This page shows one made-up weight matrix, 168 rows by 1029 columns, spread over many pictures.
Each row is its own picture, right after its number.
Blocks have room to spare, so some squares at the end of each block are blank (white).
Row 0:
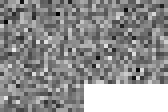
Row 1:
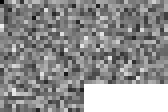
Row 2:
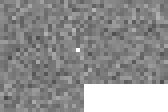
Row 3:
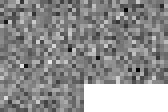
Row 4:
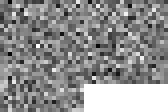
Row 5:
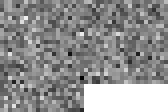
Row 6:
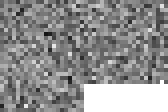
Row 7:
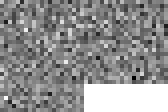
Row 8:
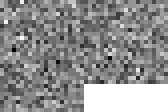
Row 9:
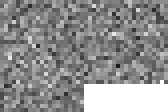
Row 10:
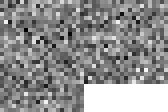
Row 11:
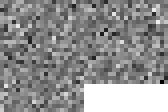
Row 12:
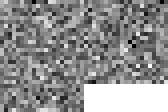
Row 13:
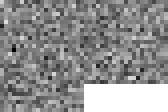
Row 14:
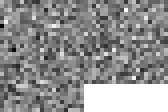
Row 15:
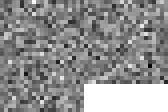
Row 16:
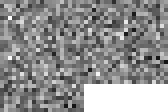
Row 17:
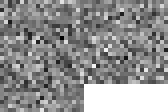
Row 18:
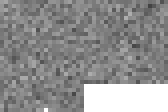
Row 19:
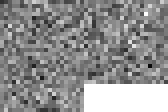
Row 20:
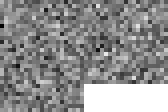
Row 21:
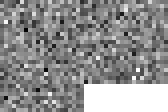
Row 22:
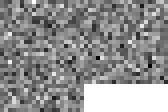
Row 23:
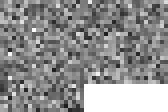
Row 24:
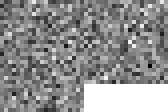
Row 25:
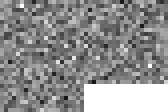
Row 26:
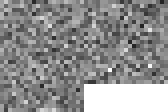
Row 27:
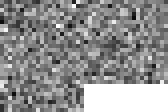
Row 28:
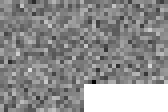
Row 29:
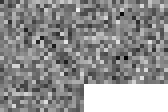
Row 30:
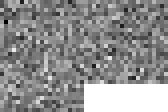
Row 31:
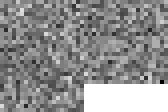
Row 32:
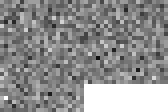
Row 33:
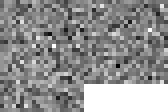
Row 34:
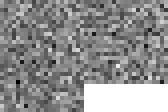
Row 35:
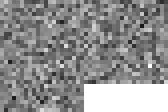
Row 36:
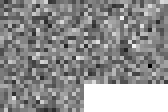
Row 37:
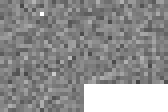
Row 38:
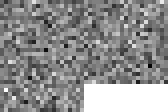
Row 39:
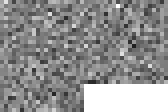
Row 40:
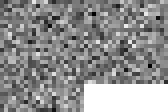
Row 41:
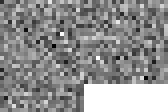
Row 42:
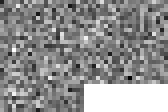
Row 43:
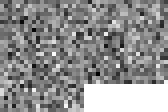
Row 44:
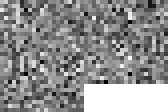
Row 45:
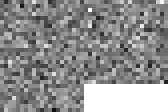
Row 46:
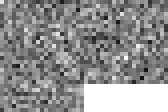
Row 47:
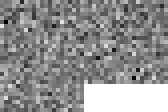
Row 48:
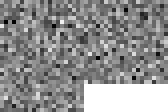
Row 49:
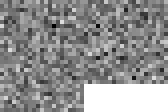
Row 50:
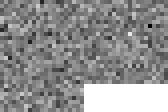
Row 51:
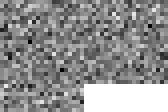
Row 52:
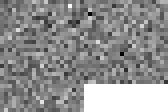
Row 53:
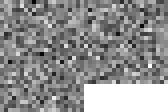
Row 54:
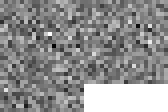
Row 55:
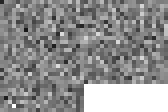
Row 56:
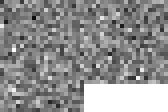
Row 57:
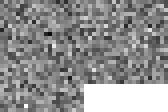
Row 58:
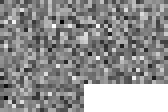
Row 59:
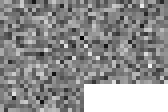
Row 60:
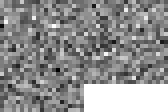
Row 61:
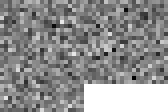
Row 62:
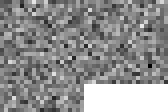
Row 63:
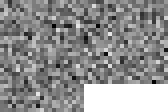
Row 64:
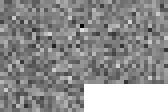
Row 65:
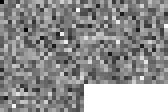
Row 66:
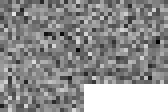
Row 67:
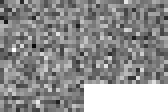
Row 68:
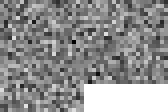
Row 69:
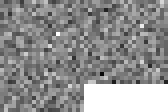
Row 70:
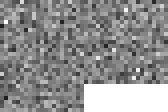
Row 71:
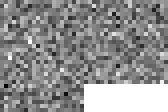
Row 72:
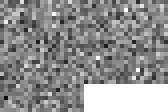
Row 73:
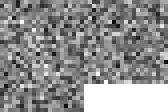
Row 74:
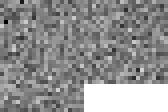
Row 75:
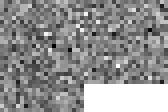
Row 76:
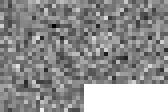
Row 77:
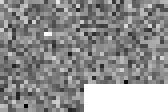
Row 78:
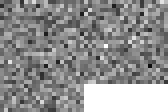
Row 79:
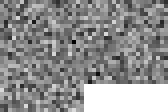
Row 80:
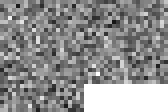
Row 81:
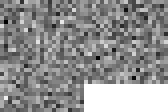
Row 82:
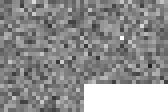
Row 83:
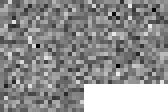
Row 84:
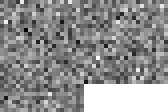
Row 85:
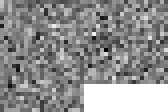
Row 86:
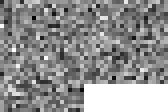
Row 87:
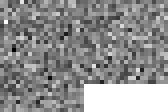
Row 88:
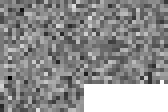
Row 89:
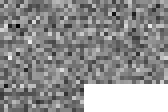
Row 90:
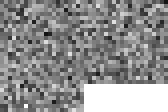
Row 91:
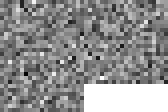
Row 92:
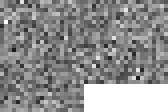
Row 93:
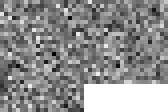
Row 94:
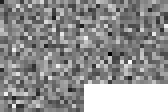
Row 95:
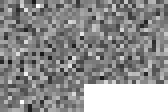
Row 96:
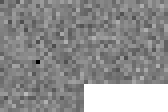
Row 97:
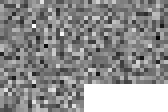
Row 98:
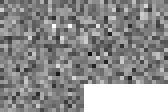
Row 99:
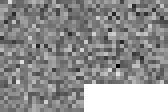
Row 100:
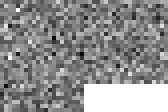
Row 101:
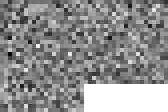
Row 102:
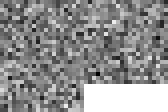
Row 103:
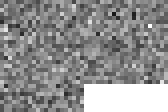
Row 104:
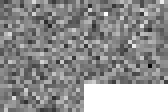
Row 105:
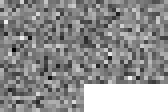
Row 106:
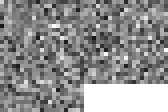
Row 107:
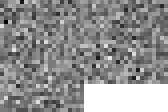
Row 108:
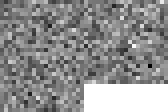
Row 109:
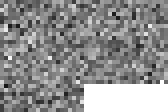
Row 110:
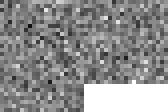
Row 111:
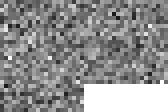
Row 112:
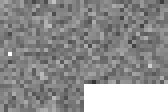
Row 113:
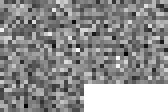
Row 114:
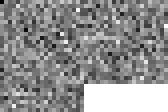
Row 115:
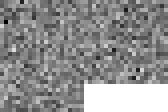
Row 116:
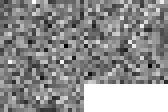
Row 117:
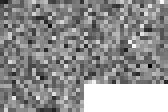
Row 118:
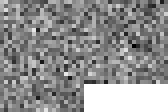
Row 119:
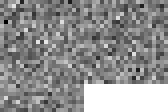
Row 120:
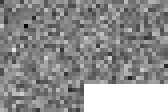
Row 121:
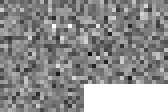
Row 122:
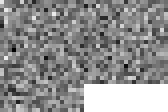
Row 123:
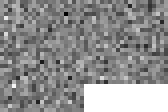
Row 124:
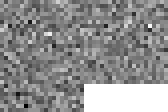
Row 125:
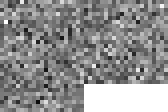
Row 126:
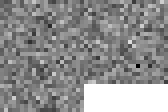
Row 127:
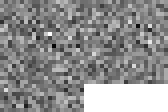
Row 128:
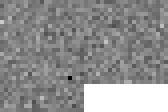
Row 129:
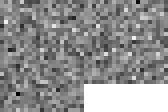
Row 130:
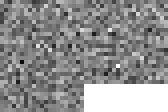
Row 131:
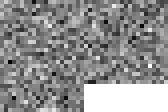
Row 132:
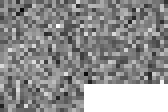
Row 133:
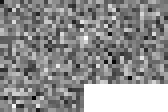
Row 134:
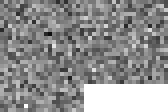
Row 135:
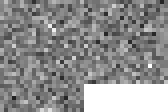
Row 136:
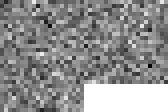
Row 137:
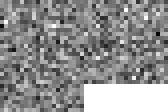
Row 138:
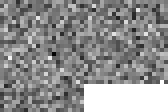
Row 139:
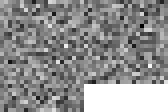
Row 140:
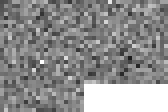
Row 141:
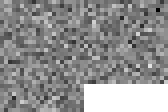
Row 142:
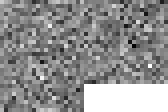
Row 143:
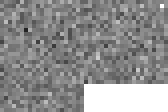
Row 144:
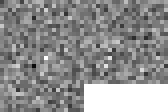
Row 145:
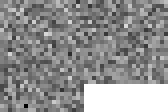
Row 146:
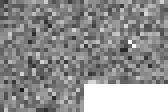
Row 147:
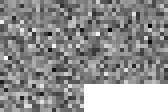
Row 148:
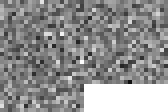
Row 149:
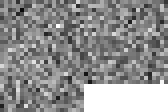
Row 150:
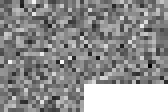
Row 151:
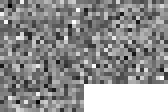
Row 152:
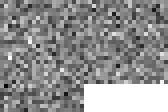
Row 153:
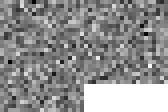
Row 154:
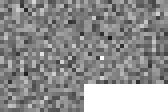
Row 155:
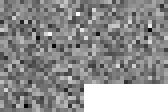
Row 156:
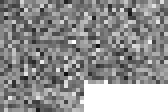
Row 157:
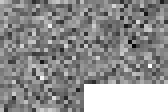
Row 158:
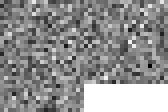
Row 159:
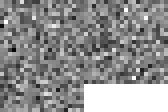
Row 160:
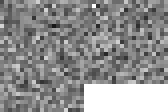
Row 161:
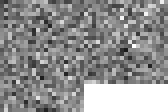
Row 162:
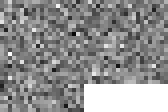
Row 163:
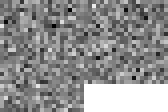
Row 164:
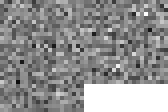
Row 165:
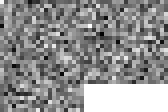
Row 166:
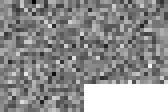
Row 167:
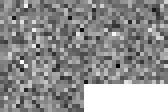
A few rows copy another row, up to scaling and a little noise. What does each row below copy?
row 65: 114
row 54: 127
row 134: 57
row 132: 149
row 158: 24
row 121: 98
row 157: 142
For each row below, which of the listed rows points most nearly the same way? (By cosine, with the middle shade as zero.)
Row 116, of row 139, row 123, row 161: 161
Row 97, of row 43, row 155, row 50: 43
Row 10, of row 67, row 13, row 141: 13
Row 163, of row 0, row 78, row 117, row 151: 0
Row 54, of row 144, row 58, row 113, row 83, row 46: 113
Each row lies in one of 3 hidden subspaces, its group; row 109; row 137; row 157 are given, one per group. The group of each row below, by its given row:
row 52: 157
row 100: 109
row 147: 109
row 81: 137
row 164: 109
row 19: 157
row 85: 137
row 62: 157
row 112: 157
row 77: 109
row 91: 157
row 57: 109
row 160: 137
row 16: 109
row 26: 157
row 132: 109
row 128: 109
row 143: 137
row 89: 109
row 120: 137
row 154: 157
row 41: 137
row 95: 157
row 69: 157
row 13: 137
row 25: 157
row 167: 109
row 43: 109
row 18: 157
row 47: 137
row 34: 109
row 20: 137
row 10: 137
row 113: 109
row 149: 109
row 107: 137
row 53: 157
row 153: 157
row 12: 157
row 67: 137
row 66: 109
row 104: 157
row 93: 109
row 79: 109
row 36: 157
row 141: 157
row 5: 109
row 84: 137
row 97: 109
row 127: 109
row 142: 157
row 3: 137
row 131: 157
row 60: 137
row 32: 137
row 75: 109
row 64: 109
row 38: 157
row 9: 109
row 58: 137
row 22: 157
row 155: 109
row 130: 109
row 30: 137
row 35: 157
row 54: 109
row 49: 137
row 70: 137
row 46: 137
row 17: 137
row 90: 109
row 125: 137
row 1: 137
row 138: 109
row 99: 109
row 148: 109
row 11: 109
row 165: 137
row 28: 157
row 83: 109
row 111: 109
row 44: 157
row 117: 157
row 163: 137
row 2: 109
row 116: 157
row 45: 157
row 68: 109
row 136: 157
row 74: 137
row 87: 137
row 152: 109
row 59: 157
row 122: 137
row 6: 109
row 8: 137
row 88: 109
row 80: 109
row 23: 109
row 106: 137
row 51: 109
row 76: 137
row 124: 109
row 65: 137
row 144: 137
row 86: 137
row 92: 137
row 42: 137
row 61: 137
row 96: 137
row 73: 109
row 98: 137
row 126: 157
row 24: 157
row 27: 109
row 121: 137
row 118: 157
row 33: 109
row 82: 157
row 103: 109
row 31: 109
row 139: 157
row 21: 137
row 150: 157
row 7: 137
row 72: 137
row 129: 137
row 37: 157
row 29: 137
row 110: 137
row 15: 157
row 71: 109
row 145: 109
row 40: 157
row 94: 137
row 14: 137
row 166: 157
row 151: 137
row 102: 109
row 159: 137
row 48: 137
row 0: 137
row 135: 157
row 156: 157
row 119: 137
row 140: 157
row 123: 157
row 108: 157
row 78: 157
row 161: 157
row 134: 109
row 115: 137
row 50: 109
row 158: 157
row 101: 109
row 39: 157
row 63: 137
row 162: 109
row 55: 137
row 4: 109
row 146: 157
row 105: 137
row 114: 137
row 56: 137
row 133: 137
